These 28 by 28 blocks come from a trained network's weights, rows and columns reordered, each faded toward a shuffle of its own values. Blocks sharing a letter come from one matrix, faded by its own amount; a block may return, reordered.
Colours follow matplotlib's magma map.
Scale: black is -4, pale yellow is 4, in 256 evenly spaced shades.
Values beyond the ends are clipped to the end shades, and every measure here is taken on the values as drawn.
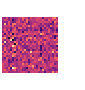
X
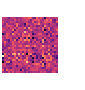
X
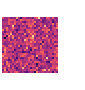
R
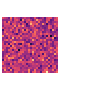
R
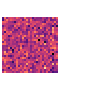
R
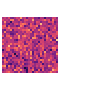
R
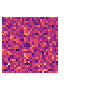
R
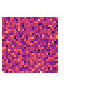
R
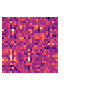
X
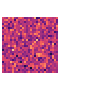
R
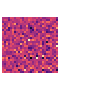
X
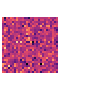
X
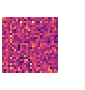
R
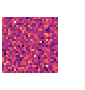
R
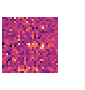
X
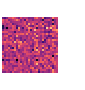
X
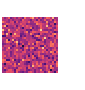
R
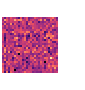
X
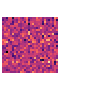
X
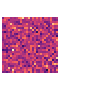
R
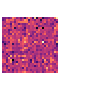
X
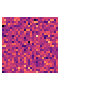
X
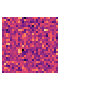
X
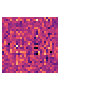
X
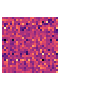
X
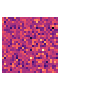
R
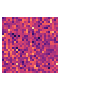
R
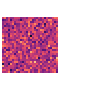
R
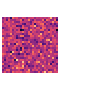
R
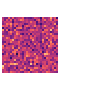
R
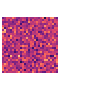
R
